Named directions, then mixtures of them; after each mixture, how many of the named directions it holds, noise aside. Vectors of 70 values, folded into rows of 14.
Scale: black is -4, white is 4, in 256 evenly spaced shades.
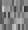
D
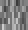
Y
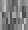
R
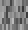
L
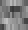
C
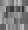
three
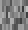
two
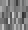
two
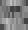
one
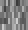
one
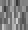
one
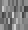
three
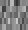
three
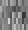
three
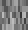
two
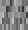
one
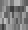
three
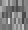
three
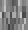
one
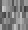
two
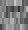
two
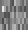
two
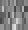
two
